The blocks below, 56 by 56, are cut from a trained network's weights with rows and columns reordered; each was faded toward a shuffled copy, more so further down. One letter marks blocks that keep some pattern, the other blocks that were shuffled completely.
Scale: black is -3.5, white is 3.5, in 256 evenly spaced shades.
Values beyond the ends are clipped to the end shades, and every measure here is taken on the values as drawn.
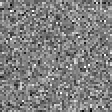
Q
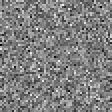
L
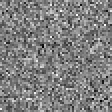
L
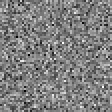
Q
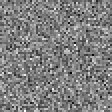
Q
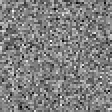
Q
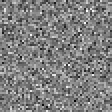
Q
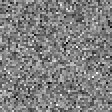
Q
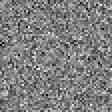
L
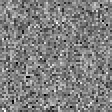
L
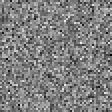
Q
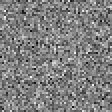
L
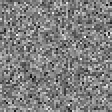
Q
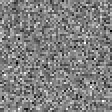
Q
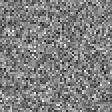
L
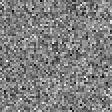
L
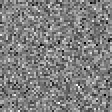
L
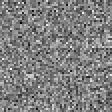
L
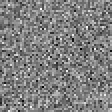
L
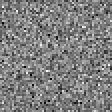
L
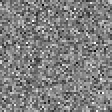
L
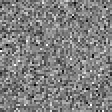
Q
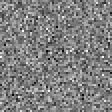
Q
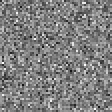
Q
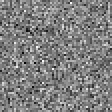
Q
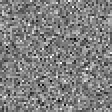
Q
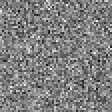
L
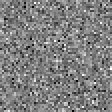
L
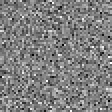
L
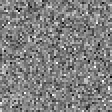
Q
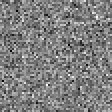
Q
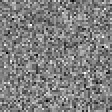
Q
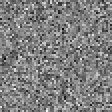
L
